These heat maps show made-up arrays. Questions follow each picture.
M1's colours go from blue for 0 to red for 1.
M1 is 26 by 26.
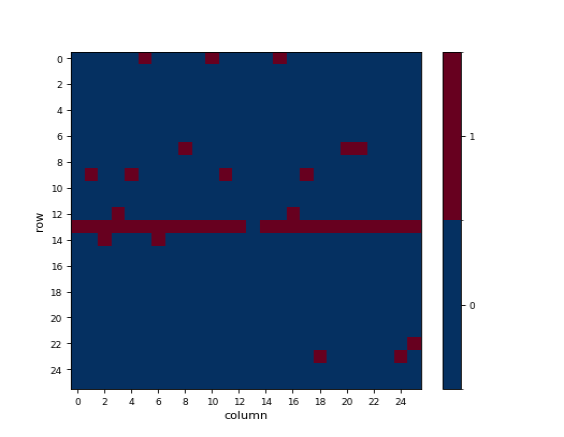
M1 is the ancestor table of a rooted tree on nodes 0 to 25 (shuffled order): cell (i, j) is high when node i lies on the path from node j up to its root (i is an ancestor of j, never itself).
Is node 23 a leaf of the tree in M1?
no
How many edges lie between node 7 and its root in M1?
1
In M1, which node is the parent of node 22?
13
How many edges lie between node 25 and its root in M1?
2
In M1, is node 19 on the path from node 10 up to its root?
no
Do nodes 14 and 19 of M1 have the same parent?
yes
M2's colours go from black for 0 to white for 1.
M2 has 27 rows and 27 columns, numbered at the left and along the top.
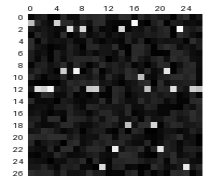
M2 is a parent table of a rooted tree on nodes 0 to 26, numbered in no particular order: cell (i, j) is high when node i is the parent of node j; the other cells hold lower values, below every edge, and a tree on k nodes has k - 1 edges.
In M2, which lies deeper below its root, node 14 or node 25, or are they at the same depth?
node 14
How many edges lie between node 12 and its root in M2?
0
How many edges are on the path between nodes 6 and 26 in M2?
3
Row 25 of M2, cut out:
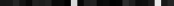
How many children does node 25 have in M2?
2
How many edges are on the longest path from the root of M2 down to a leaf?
2
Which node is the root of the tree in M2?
12
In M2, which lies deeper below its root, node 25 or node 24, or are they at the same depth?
node 24
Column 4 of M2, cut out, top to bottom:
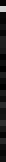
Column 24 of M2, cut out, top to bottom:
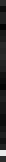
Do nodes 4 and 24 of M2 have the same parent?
no
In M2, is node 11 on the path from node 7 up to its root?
no
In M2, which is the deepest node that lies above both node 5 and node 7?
9
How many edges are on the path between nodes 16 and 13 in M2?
4
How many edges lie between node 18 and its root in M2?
1
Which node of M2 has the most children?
12
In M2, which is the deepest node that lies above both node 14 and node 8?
2
